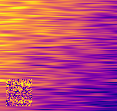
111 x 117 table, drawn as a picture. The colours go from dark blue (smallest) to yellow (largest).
Neither half mirrors the other. The field climbs toward the top left. In the bottom left lies a patch that is rougher than the rest. The ninth with the lowest average is the bottom right.
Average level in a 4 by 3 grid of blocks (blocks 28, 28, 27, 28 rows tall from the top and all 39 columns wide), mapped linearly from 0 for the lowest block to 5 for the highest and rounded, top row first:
5 4 2
4 3 2
3 2 1
3 1 0
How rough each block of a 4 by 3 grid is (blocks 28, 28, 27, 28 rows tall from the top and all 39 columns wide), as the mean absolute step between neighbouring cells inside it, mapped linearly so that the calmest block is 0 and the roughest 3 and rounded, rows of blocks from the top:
000 / 000 / 100 / 300
